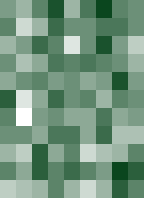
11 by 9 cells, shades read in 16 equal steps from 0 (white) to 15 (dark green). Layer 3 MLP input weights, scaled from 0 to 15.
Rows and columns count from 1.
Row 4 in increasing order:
5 6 7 9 9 10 10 11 11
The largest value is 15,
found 2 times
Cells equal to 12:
5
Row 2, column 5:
9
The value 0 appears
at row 7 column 2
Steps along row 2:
down up up down same up same down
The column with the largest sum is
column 4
